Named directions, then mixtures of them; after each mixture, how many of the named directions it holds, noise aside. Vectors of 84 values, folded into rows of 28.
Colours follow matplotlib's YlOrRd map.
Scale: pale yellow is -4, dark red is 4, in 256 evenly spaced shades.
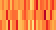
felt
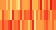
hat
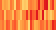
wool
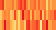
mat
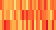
three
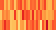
two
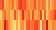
one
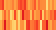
one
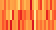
two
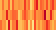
one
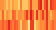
two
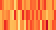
two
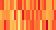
two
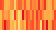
two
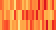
two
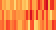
two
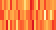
two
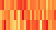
one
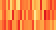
two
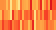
one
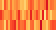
three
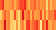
one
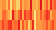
one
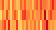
three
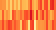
two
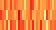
two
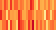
one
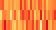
two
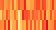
three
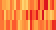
one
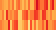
two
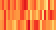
two
